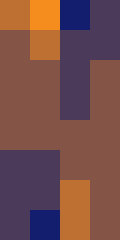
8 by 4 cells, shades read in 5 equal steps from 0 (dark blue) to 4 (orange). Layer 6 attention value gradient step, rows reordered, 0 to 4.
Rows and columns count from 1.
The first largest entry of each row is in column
2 2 1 1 1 3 3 3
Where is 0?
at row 1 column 3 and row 8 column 2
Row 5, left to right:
2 2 2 2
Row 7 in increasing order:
1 1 2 3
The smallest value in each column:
1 0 0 1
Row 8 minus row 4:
-1 -2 2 0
